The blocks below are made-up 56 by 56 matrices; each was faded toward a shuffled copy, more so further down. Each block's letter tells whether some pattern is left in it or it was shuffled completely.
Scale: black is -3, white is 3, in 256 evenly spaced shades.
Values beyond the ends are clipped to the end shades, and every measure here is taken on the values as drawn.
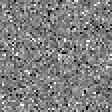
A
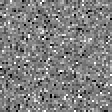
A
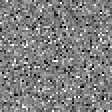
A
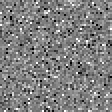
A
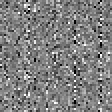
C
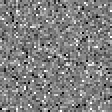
A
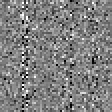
C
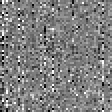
C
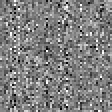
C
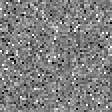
A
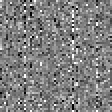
C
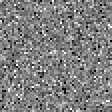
A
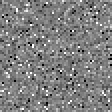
A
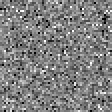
A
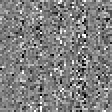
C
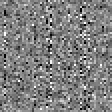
C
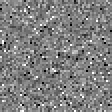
A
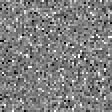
A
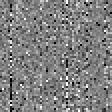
C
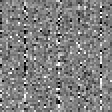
C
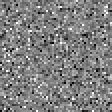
A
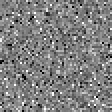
A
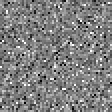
A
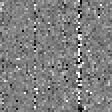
C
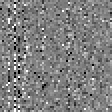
C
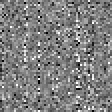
C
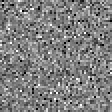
A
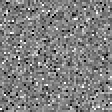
A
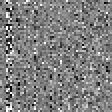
C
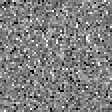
A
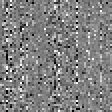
C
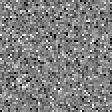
A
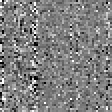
C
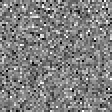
A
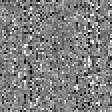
C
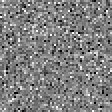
A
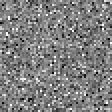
A
